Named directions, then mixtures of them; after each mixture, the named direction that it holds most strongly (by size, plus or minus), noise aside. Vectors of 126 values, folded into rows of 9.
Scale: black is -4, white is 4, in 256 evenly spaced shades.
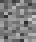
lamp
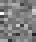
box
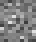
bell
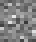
bell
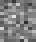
bell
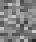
bell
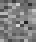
box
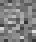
bell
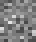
bell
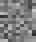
box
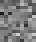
lamp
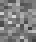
bell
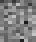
lamp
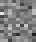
box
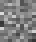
bell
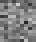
lamp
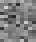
bell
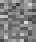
lamp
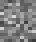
bell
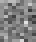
lamp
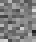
bell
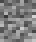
lamp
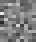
box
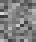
box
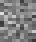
bell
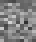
bell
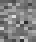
bell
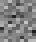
bell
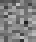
lamp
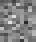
bell
